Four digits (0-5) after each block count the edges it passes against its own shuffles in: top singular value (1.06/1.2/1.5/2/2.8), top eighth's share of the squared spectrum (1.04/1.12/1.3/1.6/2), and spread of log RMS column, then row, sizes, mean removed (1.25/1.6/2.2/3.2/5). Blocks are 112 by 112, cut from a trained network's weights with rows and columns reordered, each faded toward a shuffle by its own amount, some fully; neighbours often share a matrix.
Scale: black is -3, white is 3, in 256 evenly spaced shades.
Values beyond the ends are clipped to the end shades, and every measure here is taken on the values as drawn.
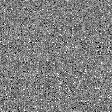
2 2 1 2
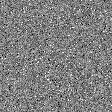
0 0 0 0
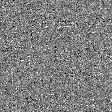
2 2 0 1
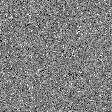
1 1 0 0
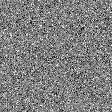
2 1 0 0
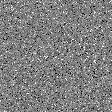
0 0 0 0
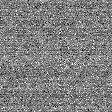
3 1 1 0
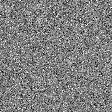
1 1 0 0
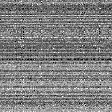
5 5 2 3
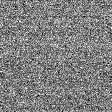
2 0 0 0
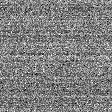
3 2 0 0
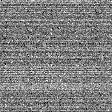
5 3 1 2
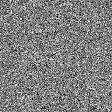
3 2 0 1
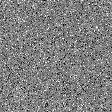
0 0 0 0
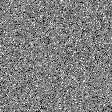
2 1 0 0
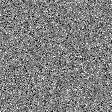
0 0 0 0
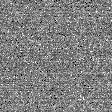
2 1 0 0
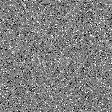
2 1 0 0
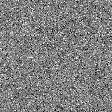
3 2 0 1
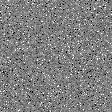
0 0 0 0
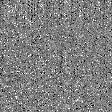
2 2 0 2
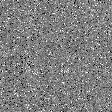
2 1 0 1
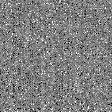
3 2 1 2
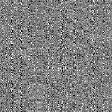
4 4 4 2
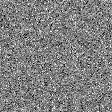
2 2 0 0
